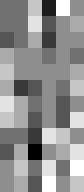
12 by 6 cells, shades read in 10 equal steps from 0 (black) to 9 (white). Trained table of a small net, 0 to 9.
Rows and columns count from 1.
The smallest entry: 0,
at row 10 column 3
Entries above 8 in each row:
1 0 0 0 0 0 0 0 0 0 1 1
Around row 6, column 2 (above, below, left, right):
5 6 6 3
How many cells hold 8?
6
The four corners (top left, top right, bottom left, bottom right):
4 5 5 7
